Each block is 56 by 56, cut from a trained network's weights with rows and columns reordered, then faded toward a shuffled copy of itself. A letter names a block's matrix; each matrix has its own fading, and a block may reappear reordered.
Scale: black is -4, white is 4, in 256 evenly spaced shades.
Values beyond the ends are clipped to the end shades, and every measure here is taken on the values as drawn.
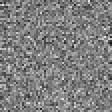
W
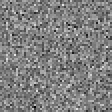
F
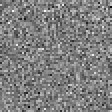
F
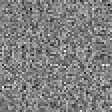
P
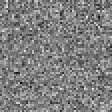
P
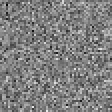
P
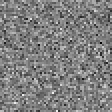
F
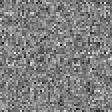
P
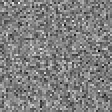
F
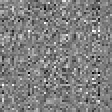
W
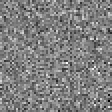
W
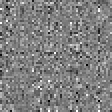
W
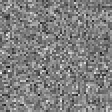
P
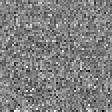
P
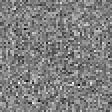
P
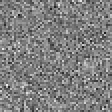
F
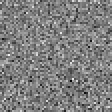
F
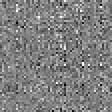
W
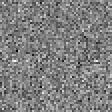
P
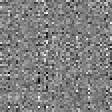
W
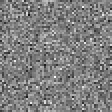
W
